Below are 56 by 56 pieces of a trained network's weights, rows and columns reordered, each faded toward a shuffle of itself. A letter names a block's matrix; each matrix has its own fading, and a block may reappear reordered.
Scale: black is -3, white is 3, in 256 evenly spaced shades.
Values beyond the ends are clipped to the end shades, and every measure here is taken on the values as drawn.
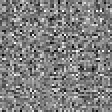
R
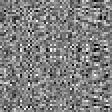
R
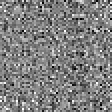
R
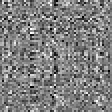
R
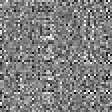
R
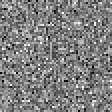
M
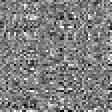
R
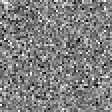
M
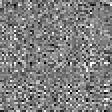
R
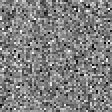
M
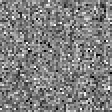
M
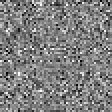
R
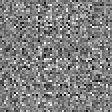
R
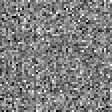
M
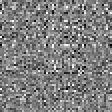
R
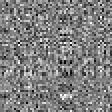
R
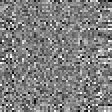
R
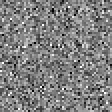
M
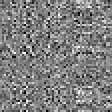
R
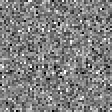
M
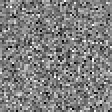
M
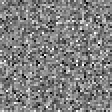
M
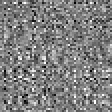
R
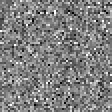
M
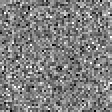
M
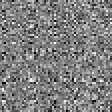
R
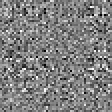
R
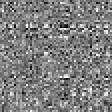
R
